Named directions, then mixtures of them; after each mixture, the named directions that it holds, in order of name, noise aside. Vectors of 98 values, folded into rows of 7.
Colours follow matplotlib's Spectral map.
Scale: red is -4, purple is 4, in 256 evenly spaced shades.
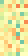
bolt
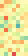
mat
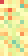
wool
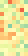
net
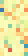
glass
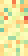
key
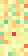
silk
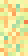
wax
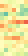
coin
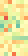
coin, key, mat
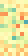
coin, wax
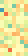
glass, silk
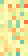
bolt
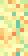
bolt, mat, net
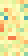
coin, key, mat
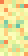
mat, silk, wool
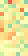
net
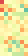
coin, glass, wool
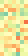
bolt, coin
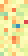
coin, mat, wax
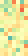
coin, key, mat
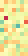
key, mat, wax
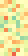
mat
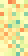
bolt, net, wool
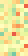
mat, silk
